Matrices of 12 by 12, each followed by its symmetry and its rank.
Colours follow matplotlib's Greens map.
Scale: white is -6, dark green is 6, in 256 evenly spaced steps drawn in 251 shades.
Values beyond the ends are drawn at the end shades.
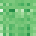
neither, rank two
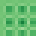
symmetric, rank one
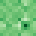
symmetric, rank two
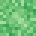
symmetric, full rank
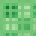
symmetric, rank one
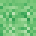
neither, rank two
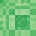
symmetric, rank two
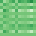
neither, rank one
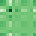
symmetric, rank one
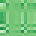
neither, rank one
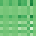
neither, rank one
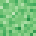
symmetric, full rank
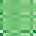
neither, rank one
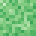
symmetric, full rank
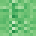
neither, rank two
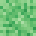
symmetric, full rank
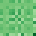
symmetric, rank two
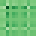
symmetric, rank one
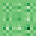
symmetric, rank one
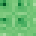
symmetric, rank two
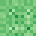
symmetric, rank two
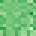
neither, rank two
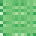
neither, rank one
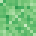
symmetric, full rank
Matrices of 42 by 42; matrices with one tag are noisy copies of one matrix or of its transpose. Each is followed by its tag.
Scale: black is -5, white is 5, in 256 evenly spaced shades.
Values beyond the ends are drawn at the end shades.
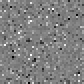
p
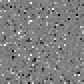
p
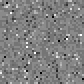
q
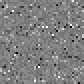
q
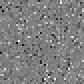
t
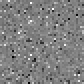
p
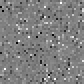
t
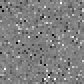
t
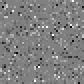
q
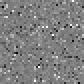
q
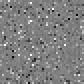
p
